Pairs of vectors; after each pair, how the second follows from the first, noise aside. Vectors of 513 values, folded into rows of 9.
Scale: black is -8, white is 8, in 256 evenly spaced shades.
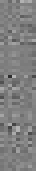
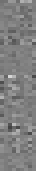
sign-scrambled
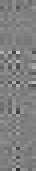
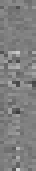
sign-scrambled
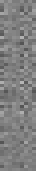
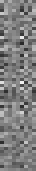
scaled up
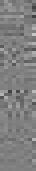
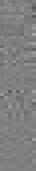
shrunk
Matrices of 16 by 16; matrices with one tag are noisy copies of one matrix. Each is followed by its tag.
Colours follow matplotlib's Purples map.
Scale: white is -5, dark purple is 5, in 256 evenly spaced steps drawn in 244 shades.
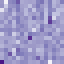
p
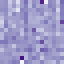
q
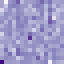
p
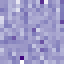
q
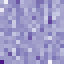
p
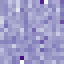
q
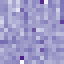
q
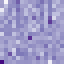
p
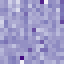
q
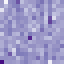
p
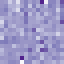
q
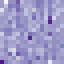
p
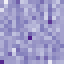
p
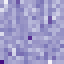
p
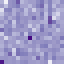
p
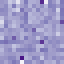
q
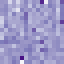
q
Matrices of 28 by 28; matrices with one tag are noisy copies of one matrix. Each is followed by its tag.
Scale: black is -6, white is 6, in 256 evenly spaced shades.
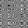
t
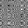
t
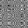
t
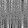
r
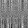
r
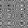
t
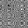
t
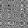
t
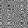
t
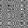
t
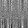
r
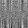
r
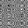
t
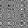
t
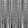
r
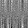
r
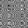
t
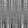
r
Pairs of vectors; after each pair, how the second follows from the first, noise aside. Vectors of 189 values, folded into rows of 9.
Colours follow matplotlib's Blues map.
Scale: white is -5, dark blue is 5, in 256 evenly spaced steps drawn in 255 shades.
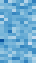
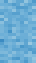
shrunk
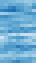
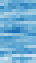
wrapped around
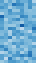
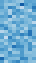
wrapped around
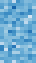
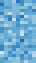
wrapped around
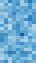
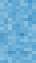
shrunk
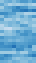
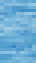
shrunk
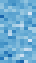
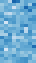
reversed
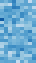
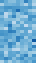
wrapped around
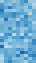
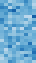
reversed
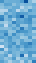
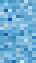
wrapped around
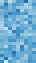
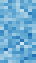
wrapped around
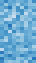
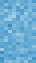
shrunk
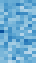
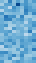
wrapped around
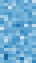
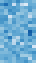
wrapped around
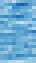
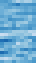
wrapped around
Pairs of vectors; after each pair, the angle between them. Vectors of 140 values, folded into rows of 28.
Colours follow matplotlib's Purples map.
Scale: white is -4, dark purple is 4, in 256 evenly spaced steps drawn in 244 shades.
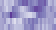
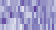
partly aligned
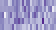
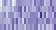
orthogonal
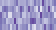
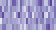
orthogonal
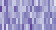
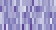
nearly parallel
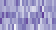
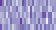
orthogonal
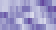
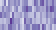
partly aligned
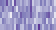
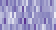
partly aligned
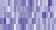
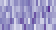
partly aligned
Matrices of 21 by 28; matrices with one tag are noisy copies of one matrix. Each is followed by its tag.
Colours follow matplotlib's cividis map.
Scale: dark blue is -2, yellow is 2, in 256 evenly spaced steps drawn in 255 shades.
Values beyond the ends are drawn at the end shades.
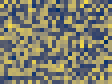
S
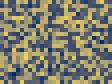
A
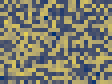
S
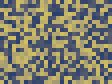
A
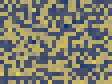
S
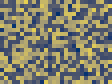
A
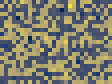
S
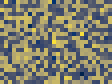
A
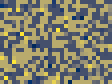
A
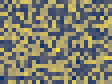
S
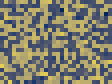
A
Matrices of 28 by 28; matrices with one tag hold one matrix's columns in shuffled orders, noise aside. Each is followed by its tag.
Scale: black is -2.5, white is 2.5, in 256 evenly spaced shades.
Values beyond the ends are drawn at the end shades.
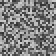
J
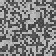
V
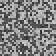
V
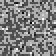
V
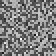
J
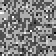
V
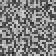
J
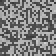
V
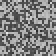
V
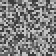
J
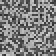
J
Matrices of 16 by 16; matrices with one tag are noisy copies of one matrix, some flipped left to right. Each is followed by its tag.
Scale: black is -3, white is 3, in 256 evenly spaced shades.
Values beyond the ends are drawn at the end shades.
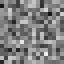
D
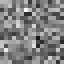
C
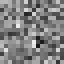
C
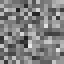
C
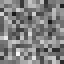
D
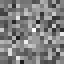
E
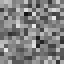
C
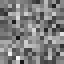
E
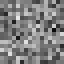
E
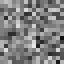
C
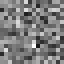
C
